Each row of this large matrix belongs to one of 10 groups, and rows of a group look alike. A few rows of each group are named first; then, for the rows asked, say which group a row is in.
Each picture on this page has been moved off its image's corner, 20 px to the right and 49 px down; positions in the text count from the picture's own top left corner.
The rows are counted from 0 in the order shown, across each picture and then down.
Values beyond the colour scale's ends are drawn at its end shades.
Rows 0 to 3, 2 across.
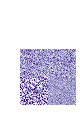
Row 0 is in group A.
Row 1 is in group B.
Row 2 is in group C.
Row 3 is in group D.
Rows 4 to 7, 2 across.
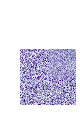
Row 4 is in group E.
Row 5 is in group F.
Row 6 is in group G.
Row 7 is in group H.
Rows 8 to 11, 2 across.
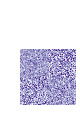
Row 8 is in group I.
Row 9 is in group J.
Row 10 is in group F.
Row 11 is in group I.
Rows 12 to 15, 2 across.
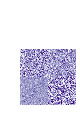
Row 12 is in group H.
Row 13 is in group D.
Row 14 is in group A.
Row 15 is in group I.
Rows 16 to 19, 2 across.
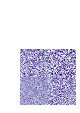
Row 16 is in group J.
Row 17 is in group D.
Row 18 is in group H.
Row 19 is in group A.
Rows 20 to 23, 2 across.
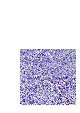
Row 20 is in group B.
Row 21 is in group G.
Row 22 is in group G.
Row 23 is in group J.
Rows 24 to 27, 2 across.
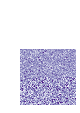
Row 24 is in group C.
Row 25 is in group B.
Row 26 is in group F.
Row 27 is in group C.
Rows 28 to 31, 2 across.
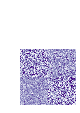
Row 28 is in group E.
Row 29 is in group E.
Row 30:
J
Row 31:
H
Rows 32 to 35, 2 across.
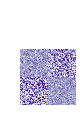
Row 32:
I
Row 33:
J
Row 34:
J
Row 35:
J
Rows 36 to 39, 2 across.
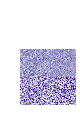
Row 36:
I
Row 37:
A
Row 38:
C
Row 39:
B
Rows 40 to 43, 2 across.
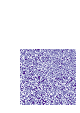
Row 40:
G
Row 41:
A
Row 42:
D
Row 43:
D
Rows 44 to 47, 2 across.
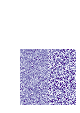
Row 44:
A
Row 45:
E
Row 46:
C
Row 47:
F
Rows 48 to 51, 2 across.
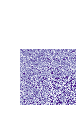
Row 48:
J
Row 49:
G
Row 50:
H
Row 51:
D
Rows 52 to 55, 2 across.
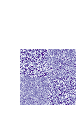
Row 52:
F
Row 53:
A
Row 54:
H
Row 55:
E
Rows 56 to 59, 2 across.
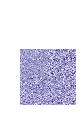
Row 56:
C
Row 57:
G
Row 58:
B
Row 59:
I
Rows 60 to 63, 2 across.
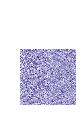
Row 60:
E
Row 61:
D
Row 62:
J
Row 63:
I
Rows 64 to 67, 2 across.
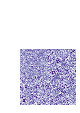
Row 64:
J
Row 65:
C
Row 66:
G
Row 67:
A
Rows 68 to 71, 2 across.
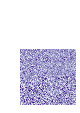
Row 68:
G
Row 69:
F
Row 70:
C
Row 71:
D
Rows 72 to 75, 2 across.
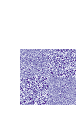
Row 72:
B
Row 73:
E
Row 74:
I
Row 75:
A
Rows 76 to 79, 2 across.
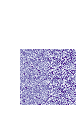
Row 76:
J
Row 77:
A
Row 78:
G
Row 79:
A
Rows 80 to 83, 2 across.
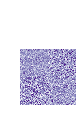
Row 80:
G
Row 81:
H
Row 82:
A
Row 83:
G
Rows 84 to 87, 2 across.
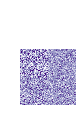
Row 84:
F
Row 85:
J
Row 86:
B
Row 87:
A
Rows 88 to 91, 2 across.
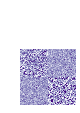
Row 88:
B
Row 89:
H
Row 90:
F
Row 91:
G
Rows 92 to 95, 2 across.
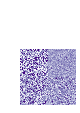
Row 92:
G
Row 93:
B
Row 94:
I
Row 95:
J
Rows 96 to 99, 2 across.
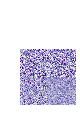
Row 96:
I
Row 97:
E
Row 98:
H
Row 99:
J
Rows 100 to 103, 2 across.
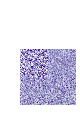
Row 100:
D
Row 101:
C
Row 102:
H
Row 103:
I
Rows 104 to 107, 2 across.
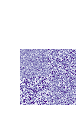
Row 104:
B
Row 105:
C
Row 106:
I
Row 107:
H
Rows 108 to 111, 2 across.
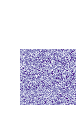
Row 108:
B
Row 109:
I
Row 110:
F
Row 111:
J
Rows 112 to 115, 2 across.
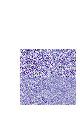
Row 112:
A
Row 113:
E
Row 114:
E
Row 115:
I
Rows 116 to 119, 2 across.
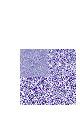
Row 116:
A
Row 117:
F
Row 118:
D
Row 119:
H
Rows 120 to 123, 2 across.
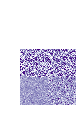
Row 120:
G
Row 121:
G
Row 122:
D
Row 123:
H
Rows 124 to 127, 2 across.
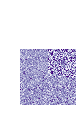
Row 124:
G
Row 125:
G
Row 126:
C
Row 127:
C
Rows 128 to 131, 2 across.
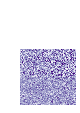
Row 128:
E
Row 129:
I
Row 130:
B
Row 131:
D
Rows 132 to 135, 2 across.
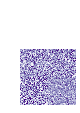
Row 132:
F
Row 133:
H
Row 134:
H
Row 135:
J
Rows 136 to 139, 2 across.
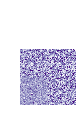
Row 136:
F
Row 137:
F
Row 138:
I
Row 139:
F
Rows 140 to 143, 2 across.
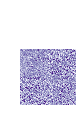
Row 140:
J
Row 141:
C
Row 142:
G
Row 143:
A
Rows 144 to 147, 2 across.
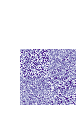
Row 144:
H
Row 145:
C
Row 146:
J
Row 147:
J
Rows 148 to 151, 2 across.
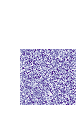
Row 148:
A
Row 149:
C
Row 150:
D
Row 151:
E
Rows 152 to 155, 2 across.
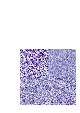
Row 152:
J
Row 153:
C
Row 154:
G
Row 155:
D
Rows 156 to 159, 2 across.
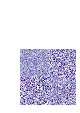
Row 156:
E
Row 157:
E
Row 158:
H
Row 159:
C
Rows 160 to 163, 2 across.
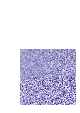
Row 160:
D
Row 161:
F
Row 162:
E
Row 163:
H
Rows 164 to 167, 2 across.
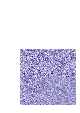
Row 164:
J
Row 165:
I
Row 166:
A
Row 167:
C
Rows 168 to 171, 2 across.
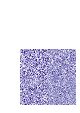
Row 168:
H
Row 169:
C
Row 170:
C
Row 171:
A
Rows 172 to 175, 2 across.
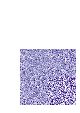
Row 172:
G
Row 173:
H
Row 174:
H
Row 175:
H
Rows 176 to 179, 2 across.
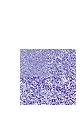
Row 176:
B
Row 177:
C
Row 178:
J
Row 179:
C
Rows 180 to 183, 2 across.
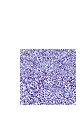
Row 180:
I
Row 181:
A
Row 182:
J
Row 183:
H
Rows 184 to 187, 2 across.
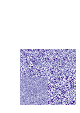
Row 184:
J
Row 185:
G
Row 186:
E
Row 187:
I
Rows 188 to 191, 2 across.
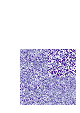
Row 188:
B
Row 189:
C
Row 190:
C
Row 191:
F
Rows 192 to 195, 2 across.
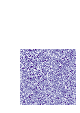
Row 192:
E
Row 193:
A
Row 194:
D
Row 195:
H
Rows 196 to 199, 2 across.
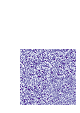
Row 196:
E
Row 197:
E
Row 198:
C
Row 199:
A
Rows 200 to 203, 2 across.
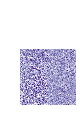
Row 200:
J
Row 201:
I
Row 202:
E
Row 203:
A
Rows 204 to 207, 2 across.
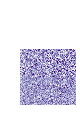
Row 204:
D
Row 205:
C
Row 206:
E
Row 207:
A
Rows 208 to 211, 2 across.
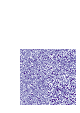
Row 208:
C
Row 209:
B
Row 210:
J
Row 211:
C
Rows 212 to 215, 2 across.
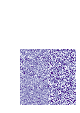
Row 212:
G
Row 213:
E
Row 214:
C
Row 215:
A
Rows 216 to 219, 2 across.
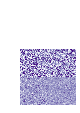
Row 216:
G
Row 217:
D
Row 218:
G
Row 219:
B
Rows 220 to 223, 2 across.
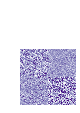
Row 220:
I
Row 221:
G
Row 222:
B
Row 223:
A
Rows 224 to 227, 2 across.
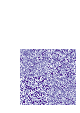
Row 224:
I
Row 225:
D
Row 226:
D
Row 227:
F
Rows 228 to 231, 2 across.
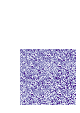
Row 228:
J
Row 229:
J
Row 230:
J
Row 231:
J
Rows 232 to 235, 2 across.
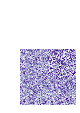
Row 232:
G
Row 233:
A
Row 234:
I
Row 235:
J
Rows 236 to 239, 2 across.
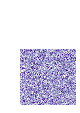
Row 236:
A
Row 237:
B
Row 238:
E
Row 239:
A
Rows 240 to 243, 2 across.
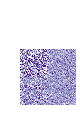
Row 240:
C
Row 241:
C
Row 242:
C
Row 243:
B
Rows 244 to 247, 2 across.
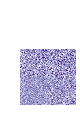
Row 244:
H
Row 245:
B
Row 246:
H
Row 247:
I
